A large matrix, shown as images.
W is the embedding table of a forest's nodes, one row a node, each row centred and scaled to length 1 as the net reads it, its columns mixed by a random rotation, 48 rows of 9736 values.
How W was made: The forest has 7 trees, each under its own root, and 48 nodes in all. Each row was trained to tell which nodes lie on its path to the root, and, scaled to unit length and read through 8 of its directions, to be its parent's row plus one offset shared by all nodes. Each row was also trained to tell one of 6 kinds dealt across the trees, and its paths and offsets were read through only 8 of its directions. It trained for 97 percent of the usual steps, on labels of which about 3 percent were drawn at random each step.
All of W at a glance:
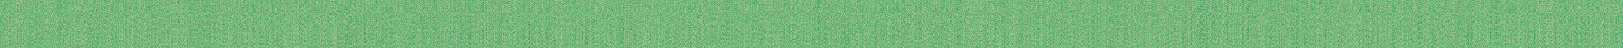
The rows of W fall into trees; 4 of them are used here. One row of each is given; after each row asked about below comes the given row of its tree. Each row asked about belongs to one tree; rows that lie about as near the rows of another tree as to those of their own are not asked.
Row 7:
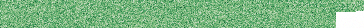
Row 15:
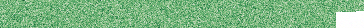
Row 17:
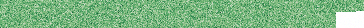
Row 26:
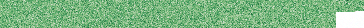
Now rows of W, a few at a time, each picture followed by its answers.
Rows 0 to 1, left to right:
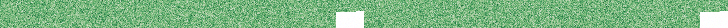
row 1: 26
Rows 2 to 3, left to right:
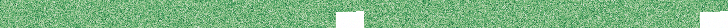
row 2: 7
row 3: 26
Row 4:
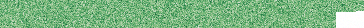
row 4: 7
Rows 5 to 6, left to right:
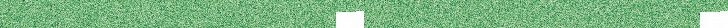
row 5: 15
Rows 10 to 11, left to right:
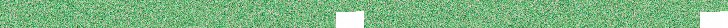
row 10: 7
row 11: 15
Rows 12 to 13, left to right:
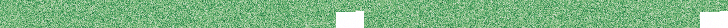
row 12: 7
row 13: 26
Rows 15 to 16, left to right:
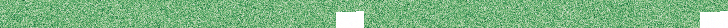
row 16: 17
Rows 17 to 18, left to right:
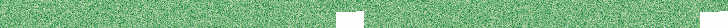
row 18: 26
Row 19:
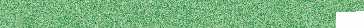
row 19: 7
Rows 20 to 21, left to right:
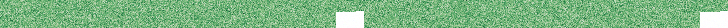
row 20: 26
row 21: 17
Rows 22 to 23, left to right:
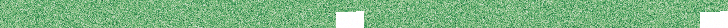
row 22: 7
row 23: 17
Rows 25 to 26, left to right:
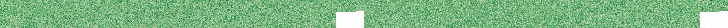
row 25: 7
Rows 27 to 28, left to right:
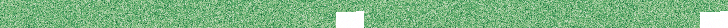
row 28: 17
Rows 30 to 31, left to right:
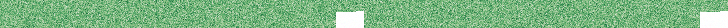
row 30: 7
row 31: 15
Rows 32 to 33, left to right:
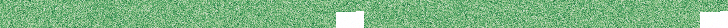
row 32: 17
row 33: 17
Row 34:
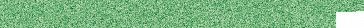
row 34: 7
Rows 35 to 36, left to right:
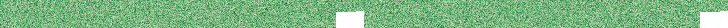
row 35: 7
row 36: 7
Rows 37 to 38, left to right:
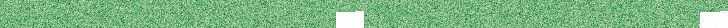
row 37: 17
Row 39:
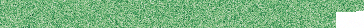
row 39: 7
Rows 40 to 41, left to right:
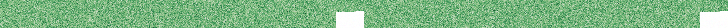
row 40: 26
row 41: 26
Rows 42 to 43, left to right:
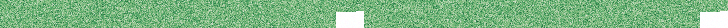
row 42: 17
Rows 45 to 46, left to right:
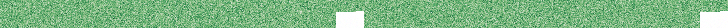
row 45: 26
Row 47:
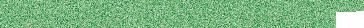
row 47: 17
